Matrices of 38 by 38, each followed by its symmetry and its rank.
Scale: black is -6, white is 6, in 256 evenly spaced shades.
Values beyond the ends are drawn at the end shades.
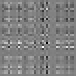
antisymmetric, rank two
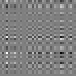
neither, rank one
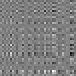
antisymmetric, rank two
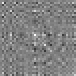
symmetric, rank three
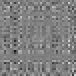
neither, rank three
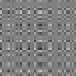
neither, rank one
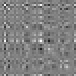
symmetric, rank three
